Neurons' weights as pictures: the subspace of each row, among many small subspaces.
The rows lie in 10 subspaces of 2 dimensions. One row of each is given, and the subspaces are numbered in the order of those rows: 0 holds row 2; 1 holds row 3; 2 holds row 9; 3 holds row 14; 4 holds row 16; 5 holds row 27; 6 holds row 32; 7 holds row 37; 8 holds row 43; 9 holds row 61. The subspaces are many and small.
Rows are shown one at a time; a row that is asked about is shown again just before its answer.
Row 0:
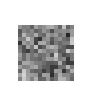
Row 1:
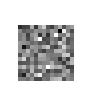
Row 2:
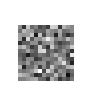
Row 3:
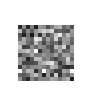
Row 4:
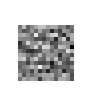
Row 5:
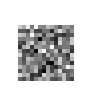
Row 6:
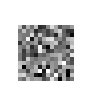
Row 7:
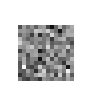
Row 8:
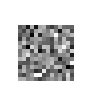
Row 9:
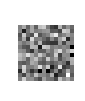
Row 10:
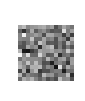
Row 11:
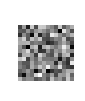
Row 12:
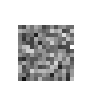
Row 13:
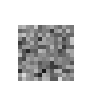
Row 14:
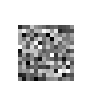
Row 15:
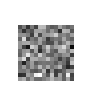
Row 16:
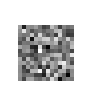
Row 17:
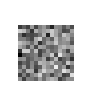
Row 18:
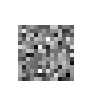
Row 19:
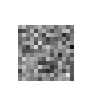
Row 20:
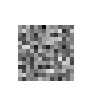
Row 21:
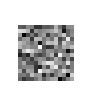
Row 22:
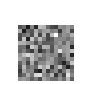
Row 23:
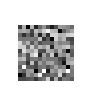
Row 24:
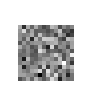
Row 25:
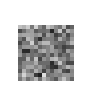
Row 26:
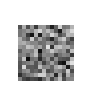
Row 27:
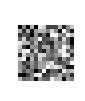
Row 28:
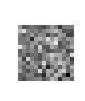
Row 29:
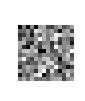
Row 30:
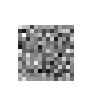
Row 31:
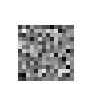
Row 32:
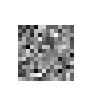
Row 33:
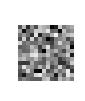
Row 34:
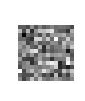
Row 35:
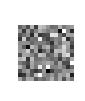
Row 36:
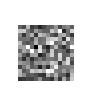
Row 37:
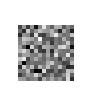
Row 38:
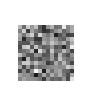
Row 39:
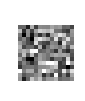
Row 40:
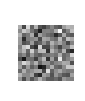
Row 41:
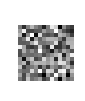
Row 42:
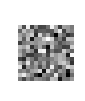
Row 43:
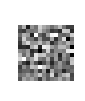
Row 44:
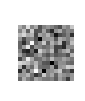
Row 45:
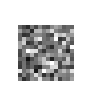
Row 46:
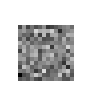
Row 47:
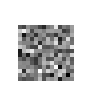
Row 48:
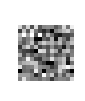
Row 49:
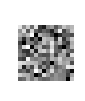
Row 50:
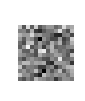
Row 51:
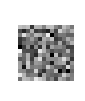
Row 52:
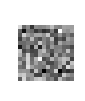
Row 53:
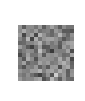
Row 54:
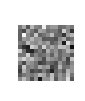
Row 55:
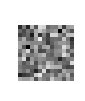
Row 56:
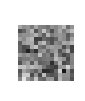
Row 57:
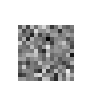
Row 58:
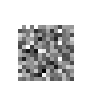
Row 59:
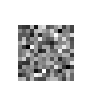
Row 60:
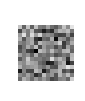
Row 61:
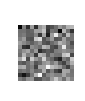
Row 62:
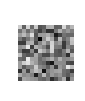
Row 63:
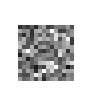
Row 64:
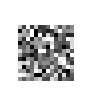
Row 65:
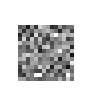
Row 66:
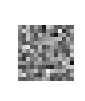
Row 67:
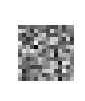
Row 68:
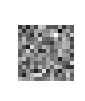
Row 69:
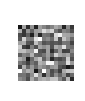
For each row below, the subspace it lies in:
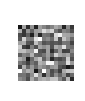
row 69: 1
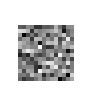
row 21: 2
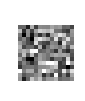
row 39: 1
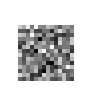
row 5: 8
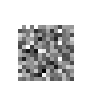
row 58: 8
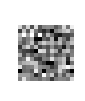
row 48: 1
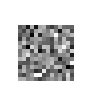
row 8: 6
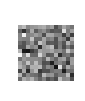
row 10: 2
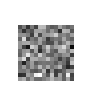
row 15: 6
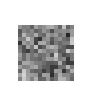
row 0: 9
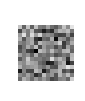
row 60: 1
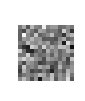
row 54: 7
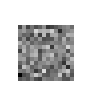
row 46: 4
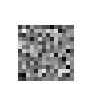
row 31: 4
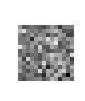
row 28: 4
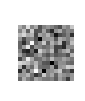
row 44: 7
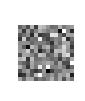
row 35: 5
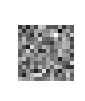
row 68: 6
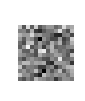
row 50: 8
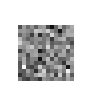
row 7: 3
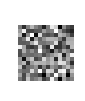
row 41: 3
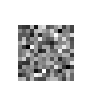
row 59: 6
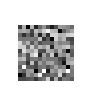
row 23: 4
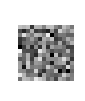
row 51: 3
